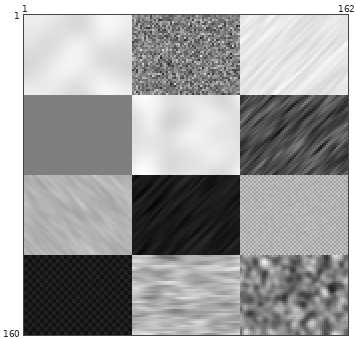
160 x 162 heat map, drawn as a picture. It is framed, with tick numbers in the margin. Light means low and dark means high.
The table splits into 4 rows of 3 panels. Panel 1,1: very low, smooth, faint in contrast. Panel 1,2: middling, fine-grained, strong in contrast. Panel 1,3: very low, slanting up to the right, faint in contrast. Panel 2,1: middling, flat. Panel 2,2: very low, smooth, faint in contrast. Panel 2,3: high, slanting up to the right. Panel 3,1: low, slanting down to the right, faint in contrast. Panel 3,2: very high, slanting up to the right, faint in contrast. Panel 3,3: low, checkered. Panel 4,1: very high, checkered, faint in contrast. Panel 4,2: low, streaked across. Panel 4,3: middling, blotchy, strong in contrast.
